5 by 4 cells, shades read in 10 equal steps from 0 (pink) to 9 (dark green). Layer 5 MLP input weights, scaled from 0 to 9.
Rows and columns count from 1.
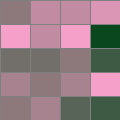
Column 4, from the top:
1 9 7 0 7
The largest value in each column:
5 5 6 9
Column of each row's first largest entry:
1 4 4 2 4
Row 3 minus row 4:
2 1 1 7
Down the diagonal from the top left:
4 2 4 0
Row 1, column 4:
1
